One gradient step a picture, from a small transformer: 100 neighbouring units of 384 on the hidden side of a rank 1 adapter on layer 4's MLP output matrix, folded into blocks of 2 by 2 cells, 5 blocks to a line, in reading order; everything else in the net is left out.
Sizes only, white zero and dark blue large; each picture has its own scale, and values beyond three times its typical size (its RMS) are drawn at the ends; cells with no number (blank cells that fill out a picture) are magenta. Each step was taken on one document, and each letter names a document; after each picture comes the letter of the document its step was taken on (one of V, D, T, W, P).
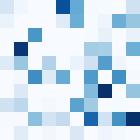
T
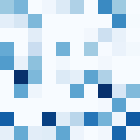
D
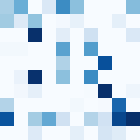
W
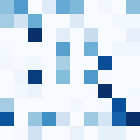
W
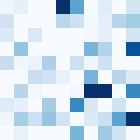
T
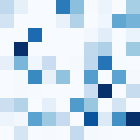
T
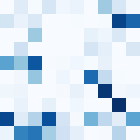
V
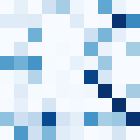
V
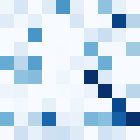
V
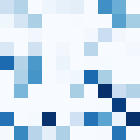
D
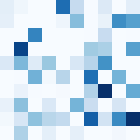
T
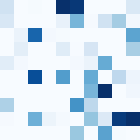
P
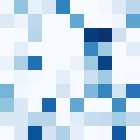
V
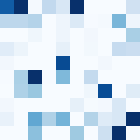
W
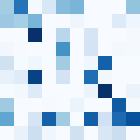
W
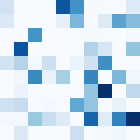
T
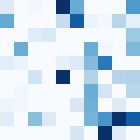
P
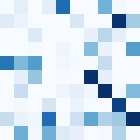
V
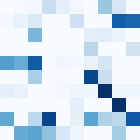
V
